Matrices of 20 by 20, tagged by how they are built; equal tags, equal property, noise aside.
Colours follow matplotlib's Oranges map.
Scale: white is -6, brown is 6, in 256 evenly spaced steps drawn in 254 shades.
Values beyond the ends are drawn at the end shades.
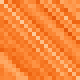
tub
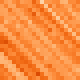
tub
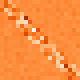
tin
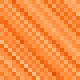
tub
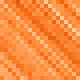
tub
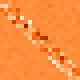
tin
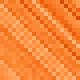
tub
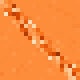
tin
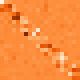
tin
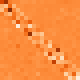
tin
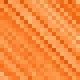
tub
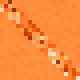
tin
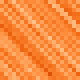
tub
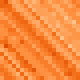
tub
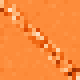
tin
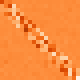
tin
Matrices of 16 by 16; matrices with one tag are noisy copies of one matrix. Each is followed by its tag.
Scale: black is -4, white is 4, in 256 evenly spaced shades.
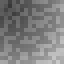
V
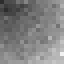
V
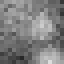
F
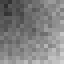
V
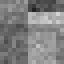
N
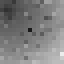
V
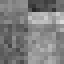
N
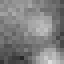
F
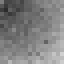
V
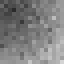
V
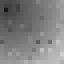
V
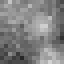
F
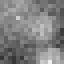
F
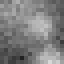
F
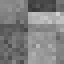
N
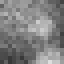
F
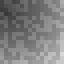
V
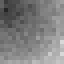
V
